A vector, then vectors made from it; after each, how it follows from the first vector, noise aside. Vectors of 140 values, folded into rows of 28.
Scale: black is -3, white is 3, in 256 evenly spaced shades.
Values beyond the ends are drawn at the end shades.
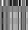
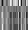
negated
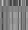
shrunk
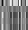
negated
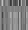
shrunk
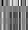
negated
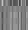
shrunk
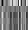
negated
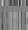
shrunk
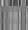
shrunk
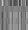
shrunk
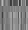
shrunk
